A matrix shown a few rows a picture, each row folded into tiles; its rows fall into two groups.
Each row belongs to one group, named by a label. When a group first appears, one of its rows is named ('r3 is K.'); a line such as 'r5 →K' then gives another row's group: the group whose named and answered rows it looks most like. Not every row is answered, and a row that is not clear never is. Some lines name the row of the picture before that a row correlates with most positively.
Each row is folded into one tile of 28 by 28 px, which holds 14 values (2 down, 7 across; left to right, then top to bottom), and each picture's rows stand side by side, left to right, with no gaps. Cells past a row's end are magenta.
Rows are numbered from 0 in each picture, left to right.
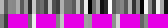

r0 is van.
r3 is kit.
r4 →kit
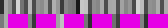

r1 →van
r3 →van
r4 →van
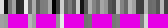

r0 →kit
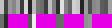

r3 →kit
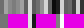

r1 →van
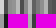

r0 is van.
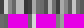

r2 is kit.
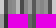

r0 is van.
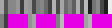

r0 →van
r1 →kit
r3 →kit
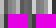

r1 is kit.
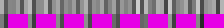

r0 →van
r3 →van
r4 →van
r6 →van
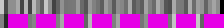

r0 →van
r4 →kit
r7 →van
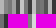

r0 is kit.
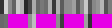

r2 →van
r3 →van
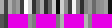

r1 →kit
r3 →van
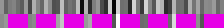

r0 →kit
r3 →kit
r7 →van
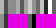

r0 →van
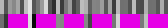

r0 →van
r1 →van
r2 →kit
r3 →van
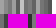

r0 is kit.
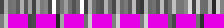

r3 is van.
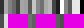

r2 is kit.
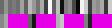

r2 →kit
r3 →van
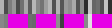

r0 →kit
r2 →van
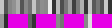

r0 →van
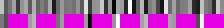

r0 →kit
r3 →van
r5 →kit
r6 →van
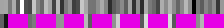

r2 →kit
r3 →van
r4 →kit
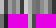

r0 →van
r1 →van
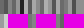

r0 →kit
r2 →kit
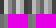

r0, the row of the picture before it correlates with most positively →1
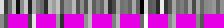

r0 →kit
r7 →van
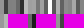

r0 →kit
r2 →van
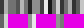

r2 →kit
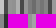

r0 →van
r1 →kit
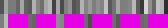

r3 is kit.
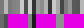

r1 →van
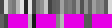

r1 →van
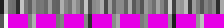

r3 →van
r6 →van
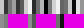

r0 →kit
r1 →kit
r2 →kit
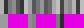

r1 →kit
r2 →van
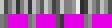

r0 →kit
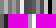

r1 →kit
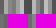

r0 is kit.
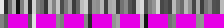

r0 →kit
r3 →van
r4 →kit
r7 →kit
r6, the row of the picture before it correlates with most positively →1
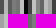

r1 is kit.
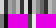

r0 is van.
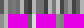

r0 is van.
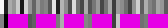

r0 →van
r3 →kit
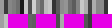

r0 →kit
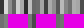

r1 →kit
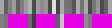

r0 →kit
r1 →van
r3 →kit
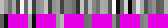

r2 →kit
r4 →kit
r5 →kit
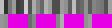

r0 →kit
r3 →kit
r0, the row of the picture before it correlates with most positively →5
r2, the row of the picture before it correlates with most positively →3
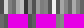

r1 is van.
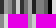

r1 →kit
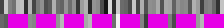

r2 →kit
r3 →kit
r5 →van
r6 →van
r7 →kit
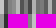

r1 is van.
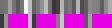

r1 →van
